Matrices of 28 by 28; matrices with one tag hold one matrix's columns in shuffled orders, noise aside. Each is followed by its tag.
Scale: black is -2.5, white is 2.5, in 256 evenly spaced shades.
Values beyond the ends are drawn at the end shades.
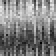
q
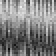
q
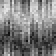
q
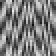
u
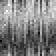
q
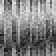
q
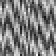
u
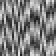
u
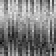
q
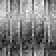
q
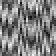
u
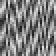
u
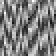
u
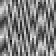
u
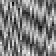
u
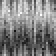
q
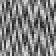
u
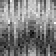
q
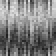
q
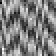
u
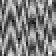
u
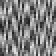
u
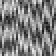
u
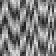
u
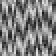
u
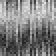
q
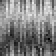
q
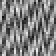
u
